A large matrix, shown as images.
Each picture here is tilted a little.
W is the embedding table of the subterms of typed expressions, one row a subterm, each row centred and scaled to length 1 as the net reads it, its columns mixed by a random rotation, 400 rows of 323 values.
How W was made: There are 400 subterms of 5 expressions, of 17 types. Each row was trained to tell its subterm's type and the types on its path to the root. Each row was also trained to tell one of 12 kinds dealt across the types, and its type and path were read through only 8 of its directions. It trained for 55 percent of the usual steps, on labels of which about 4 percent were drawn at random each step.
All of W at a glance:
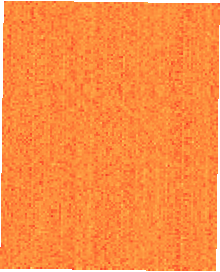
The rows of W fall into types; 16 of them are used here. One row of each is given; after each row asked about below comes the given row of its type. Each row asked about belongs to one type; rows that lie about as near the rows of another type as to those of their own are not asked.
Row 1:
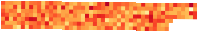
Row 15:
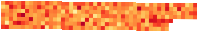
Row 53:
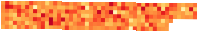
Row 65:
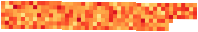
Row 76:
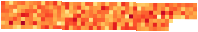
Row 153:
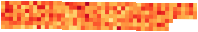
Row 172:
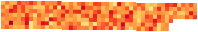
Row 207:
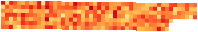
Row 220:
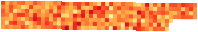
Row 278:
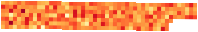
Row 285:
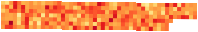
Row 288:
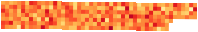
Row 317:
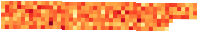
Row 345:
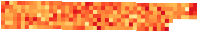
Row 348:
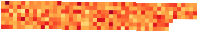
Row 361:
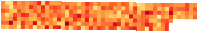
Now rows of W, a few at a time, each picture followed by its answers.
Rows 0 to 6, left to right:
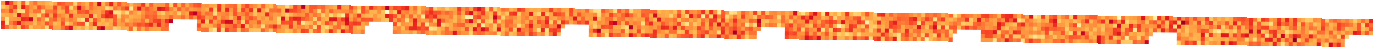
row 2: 207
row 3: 285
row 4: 288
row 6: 361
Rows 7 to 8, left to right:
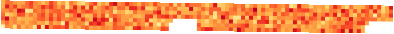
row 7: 278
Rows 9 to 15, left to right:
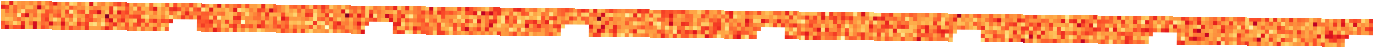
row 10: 1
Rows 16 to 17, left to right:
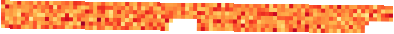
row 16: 207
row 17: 172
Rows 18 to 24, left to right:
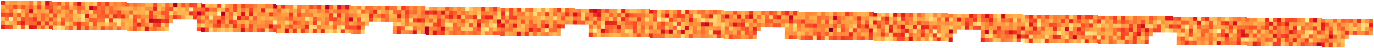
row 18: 15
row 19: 153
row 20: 285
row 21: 220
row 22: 361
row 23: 345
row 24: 285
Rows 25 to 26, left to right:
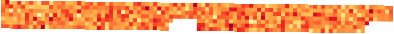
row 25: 348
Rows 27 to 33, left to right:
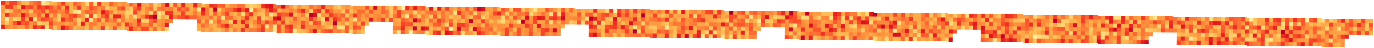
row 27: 285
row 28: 207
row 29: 207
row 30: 1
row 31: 345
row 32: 76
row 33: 285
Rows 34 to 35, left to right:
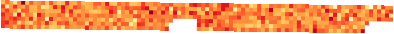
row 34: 1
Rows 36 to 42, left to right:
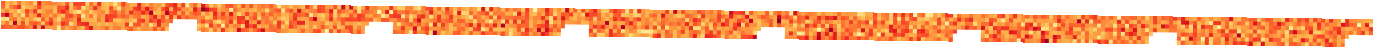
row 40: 285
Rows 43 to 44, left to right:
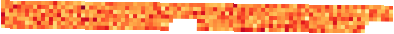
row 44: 76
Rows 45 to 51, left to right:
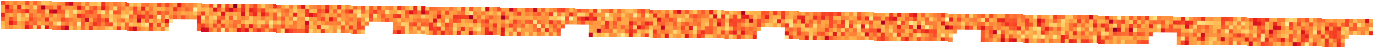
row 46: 65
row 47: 172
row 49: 65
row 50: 65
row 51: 153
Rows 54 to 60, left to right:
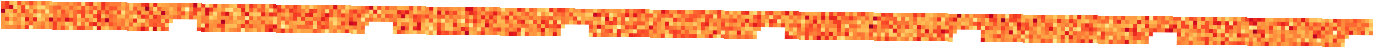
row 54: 53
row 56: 76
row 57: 207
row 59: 288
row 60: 207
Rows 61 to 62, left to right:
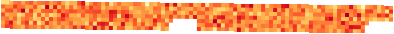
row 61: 288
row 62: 153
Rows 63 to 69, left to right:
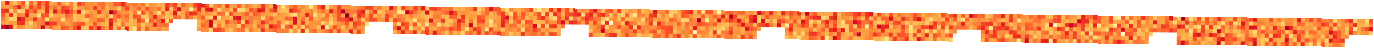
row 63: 15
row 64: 53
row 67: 278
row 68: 76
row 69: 348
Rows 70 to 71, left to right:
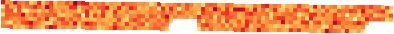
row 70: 207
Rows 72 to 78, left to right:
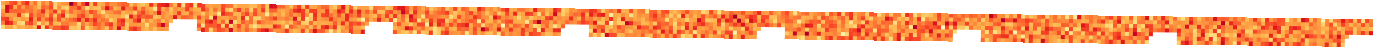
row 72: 278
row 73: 220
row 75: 53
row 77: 285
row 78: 65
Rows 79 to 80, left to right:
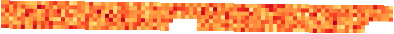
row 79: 317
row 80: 207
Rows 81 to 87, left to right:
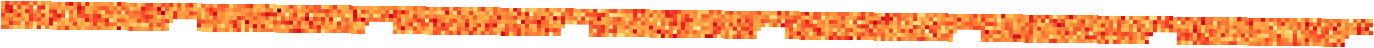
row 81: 345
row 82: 172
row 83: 53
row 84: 153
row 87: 361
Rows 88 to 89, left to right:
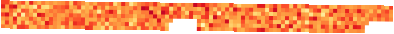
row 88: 53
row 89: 220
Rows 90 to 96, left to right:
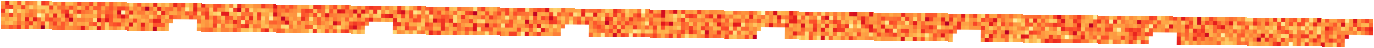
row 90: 348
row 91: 348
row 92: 153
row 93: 361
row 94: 345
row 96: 1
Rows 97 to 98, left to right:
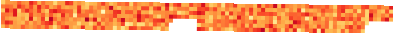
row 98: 53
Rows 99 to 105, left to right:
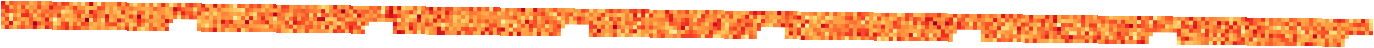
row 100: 348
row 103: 53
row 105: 361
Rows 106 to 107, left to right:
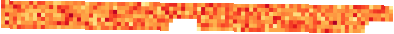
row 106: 285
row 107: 361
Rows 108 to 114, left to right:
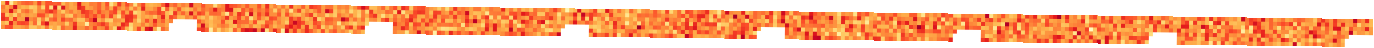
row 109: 278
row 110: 361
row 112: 65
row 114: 153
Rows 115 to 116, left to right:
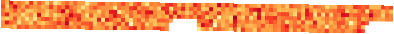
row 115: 285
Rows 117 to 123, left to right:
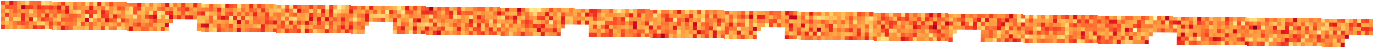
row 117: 285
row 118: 285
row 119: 65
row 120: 220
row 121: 53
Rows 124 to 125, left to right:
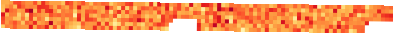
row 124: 65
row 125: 172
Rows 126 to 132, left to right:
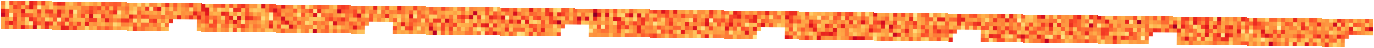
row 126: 288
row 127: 153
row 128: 348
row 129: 220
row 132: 172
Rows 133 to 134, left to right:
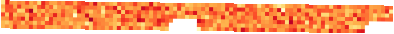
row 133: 348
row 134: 76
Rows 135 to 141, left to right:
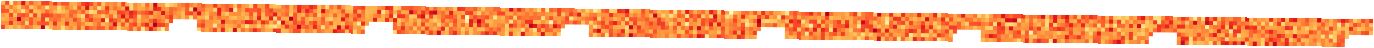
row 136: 278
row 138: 285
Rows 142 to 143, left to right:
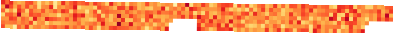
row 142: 361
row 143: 1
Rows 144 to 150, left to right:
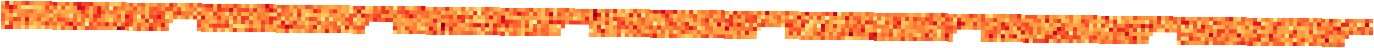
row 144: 153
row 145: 361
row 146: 288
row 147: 220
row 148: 278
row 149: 76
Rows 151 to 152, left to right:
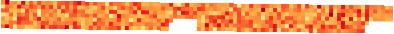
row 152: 220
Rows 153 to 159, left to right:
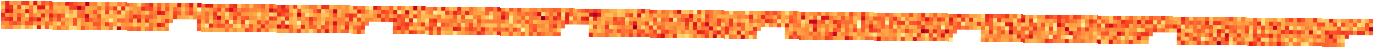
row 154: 207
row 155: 1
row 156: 220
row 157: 317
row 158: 348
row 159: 15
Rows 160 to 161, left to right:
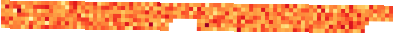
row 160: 207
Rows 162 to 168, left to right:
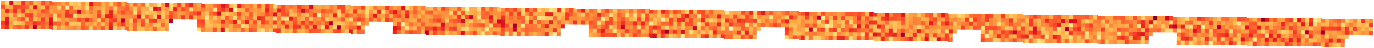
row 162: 288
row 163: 278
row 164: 288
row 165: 220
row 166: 361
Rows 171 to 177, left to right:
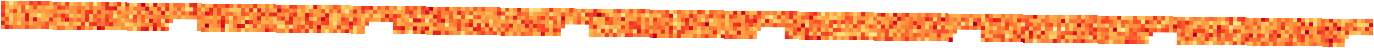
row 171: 1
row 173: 65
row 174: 53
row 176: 15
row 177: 53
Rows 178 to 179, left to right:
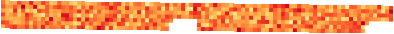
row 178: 288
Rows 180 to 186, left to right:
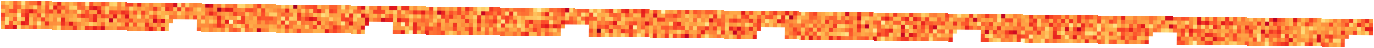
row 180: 317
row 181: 285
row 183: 172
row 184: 361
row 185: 345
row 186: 172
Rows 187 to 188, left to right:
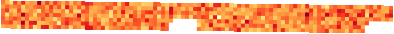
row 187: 207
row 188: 348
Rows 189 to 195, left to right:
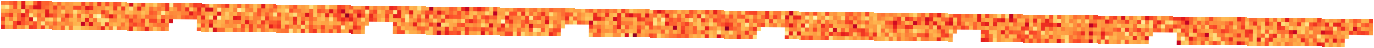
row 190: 53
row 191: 207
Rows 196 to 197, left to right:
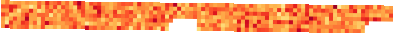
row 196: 15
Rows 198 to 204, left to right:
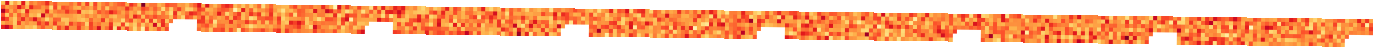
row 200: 220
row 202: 15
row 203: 172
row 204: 65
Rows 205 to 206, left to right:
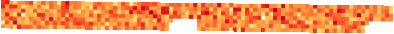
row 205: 53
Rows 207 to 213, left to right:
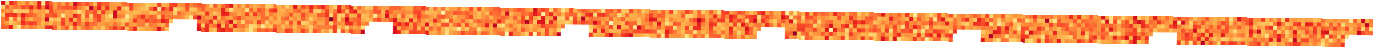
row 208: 1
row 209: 1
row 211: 172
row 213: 361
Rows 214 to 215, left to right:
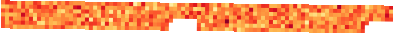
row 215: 345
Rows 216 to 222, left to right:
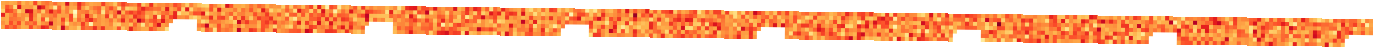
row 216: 317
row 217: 285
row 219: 65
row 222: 65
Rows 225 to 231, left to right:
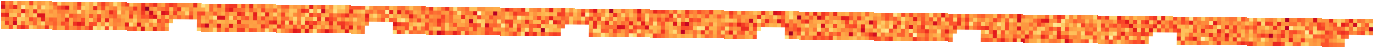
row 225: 53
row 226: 65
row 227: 76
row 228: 345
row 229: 65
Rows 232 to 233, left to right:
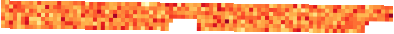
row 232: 285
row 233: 172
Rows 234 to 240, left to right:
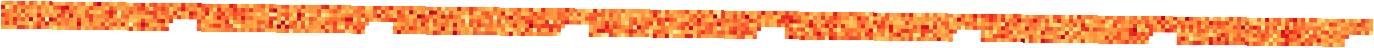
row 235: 76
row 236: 317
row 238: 76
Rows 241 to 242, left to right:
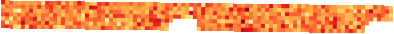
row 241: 15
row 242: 207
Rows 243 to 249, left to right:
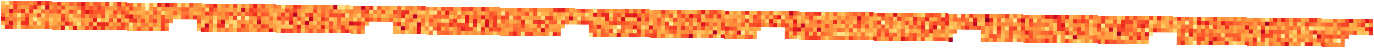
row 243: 65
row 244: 285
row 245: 278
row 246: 207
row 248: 220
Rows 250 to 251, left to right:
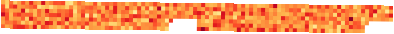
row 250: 288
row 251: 15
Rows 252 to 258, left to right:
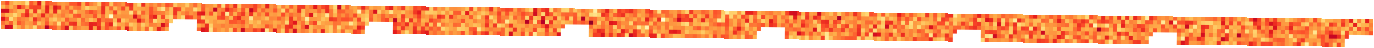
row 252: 76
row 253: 76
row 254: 1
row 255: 65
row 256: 278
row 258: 15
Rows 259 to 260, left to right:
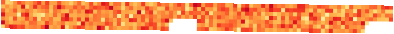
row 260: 76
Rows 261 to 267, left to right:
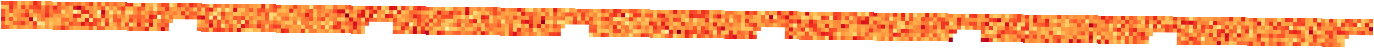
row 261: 76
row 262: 15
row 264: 278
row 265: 345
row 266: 15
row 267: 15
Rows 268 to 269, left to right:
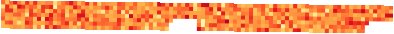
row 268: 361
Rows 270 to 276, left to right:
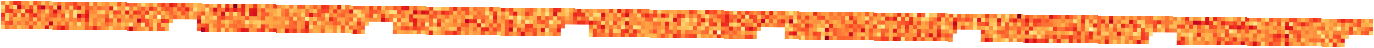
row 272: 361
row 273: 65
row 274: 285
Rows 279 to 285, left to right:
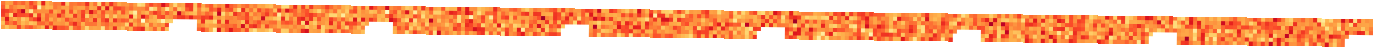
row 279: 278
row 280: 288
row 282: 278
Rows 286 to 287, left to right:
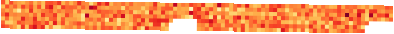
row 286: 15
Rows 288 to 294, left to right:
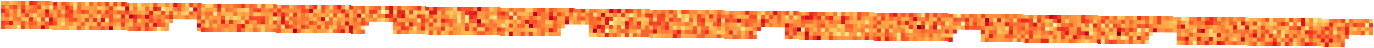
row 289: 1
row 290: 153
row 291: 278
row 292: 65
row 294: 65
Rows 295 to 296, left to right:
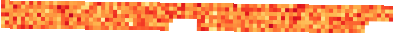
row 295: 285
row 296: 76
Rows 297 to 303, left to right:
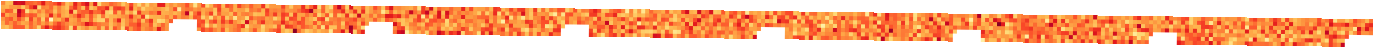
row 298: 1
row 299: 76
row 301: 53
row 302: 278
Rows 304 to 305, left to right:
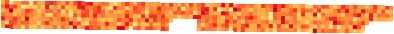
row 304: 153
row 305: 153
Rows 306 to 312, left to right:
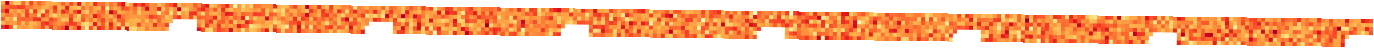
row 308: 76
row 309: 153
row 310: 285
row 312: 345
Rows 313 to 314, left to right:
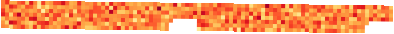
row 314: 278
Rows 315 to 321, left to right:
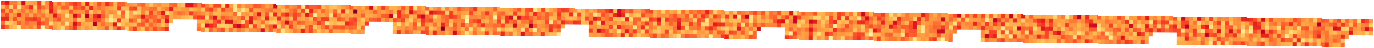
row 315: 345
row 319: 348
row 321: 345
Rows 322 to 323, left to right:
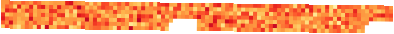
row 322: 76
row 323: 153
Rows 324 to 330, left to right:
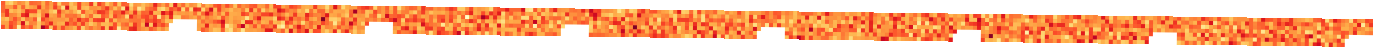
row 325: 172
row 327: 220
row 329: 172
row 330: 278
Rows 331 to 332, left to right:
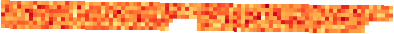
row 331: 317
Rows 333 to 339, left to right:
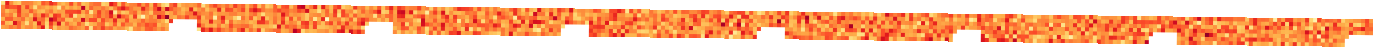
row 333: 348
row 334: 65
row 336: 1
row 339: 153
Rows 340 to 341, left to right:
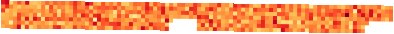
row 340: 220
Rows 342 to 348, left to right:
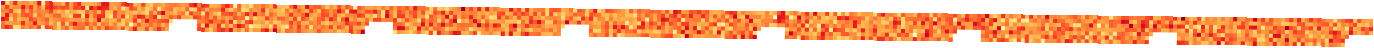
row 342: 76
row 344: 278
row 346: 172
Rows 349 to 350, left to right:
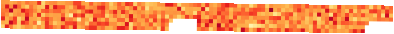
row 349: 76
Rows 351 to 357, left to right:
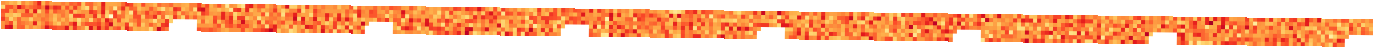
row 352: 220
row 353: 220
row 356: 207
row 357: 278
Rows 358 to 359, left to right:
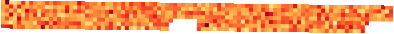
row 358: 348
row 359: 172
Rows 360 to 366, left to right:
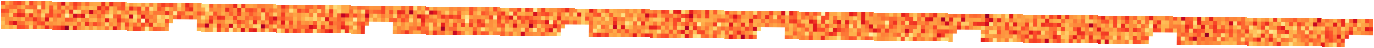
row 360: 361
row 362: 317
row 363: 220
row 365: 53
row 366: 1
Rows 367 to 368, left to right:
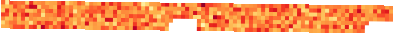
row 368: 220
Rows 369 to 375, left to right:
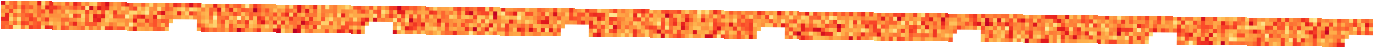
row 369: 76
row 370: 285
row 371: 220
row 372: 153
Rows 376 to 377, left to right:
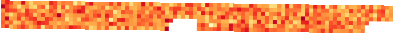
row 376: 345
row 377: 285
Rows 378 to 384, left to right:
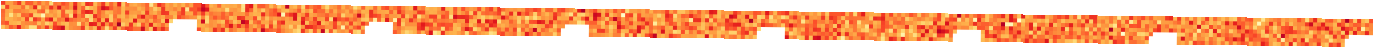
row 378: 361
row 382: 15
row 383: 278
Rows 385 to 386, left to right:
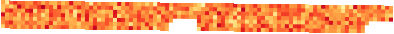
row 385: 65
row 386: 65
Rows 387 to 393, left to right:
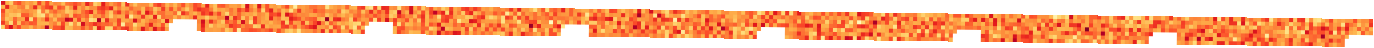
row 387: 207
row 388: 278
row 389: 207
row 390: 278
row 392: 288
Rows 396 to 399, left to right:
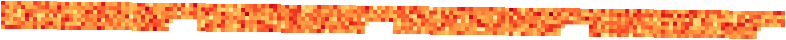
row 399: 76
